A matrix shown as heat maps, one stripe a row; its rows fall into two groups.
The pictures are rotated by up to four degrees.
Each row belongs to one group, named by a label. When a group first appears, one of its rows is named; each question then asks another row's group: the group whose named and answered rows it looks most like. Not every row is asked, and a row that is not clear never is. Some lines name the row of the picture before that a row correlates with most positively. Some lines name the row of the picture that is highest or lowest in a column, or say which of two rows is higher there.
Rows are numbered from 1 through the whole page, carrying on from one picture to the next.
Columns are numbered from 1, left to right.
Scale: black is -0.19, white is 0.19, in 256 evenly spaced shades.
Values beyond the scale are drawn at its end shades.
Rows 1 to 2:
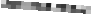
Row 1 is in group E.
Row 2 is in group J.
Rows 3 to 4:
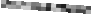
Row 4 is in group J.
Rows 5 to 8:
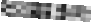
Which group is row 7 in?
J
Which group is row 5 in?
J
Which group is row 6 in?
E
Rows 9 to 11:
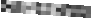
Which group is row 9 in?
J
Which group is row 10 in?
E
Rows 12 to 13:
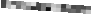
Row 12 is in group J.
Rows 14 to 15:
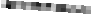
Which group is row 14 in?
E
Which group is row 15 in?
E
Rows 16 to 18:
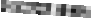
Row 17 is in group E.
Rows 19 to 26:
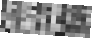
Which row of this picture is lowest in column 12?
26
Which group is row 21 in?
J
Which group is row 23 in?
E
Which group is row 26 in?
E
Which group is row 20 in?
J
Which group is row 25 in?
J
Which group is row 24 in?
J
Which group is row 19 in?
J
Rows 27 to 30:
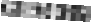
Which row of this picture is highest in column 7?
29
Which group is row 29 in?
J
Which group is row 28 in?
J
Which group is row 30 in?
E
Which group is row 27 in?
E
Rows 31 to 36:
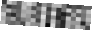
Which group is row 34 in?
E
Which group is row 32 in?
E
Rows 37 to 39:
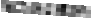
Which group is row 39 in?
E
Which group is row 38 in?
E
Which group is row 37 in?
E
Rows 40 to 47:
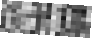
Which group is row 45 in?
J
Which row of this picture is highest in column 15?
47
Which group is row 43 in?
J
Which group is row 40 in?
J
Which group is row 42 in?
J
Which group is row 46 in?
J
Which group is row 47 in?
E
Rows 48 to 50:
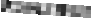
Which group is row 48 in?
E
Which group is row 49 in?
E
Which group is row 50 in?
J
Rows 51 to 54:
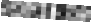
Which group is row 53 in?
E
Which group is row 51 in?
E
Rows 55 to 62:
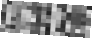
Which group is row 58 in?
J
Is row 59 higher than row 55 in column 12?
Yes
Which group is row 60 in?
J
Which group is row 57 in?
J
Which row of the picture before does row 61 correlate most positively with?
53
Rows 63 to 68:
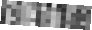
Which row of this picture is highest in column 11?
63
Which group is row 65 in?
J
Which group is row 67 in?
J
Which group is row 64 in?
E
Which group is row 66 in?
J
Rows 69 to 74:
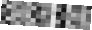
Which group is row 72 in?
E
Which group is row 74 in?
E
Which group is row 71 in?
E
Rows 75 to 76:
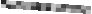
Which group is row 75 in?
J
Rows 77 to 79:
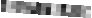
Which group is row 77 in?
J
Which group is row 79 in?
J
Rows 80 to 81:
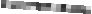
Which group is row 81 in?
J
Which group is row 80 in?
J
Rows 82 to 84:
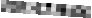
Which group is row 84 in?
J
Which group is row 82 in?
E
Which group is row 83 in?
E
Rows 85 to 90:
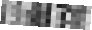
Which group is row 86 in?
J
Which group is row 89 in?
J
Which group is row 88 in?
J
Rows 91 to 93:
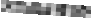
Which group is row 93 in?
J
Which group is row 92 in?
E
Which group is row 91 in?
E
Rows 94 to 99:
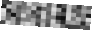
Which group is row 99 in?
J
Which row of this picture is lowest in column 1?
95
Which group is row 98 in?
E
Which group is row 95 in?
J
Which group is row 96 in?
E
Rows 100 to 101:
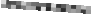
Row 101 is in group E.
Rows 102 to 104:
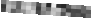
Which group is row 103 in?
J
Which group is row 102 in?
E
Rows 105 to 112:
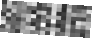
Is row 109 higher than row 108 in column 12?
No
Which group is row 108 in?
J
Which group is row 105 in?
J
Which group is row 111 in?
J
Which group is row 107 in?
E
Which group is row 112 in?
E
